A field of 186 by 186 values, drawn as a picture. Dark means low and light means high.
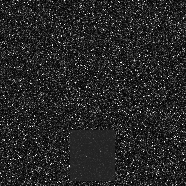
Calmest part: bottom middle. Histogram: skewed, a long tail of high values. Odd patch: calmer, in the bottom middle.
